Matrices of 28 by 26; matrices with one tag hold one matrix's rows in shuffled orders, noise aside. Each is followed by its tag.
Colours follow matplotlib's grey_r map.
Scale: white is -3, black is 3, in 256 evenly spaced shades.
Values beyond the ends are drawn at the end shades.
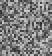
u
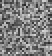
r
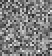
u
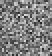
u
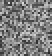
r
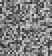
r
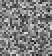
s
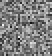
r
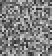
u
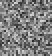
s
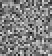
u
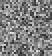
s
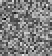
u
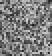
r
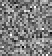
u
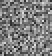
u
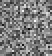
r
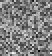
s
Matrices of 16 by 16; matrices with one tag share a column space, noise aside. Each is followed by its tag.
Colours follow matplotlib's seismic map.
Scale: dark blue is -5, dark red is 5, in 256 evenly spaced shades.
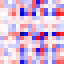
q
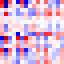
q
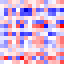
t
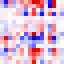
q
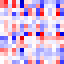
q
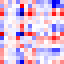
q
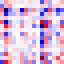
t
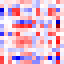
t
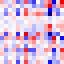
q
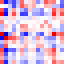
q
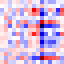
t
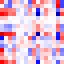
q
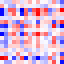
t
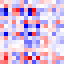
t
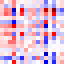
t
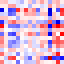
t
